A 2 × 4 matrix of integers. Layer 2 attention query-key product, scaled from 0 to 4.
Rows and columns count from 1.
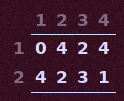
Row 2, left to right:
4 2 3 1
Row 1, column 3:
2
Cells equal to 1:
1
